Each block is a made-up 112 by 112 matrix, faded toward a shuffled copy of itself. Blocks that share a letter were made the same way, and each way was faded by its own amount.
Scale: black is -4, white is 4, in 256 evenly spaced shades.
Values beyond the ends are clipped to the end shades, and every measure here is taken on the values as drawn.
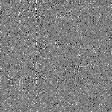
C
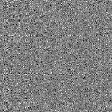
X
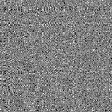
X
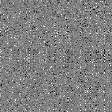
C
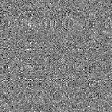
X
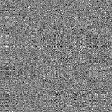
X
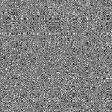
X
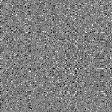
X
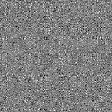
X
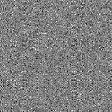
X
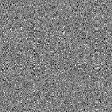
X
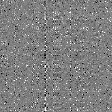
C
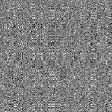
X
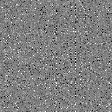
C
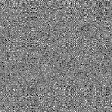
X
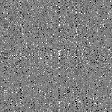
C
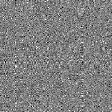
X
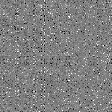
C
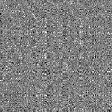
X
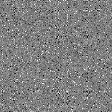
C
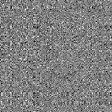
X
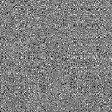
X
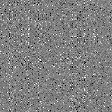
C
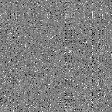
C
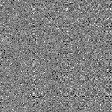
X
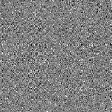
X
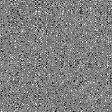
C
